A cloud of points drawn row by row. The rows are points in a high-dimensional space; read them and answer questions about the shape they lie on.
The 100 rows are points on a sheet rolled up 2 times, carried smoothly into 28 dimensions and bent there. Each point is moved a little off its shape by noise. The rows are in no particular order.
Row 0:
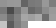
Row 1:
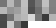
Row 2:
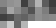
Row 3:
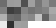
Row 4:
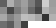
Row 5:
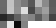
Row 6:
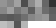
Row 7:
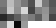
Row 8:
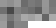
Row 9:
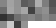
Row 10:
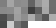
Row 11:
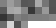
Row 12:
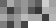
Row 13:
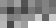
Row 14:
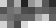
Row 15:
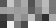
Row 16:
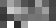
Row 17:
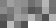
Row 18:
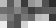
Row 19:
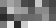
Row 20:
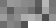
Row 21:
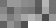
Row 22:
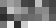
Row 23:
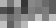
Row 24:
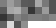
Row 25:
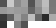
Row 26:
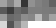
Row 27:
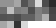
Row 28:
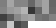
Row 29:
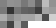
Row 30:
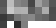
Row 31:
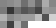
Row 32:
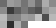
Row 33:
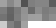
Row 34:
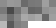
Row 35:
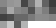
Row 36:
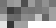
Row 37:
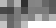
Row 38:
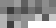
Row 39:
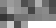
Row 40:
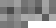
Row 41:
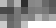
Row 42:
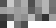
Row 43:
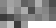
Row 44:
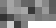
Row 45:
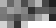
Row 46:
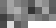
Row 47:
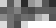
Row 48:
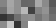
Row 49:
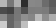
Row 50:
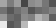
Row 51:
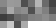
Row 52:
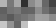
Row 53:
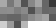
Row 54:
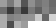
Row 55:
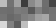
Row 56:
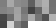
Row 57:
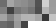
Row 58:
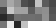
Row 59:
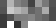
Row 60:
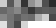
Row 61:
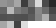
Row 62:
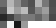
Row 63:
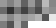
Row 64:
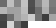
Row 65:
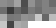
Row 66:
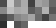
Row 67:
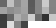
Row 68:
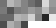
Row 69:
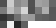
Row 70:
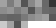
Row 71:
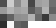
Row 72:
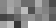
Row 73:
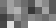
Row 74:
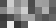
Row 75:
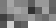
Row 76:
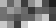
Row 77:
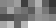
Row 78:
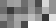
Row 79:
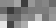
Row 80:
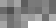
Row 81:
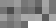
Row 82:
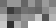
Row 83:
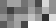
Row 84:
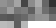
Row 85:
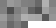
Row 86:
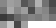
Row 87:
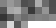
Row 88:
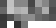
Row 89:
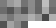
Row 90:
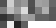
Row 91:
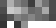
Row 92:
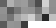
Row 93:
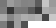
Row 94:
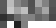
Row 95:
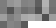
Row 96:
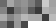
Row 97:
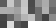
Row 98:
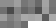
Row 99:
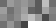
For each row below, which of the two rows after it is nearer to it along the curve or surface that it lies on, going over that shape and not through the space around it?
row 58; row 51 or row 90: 90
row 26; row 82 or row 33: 82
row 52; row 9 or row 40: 9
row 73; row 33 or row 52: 52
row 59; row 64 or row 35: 64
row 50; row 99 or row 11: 11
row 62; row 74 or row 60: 74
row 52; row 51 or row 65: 51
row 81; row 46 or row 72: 46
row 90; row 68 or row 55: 68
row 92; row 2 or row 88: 88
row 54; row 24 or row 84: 84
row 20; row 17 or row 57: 17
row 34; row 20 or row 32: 20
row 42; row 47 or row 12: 12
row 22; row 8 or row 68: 68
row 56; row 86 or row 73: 73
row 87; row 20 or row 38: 20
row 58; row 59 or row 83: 59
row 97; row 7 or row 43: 7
